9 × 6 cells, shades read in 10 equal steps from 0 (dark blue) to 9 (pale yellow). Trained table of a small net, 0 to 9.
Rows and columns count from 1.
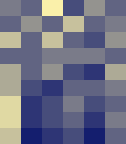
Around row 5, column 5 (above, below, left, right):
4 3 2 6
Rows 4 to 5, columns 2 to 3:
3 4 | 3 5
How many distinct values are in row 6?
5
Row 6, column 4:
3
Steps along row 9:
down up up down up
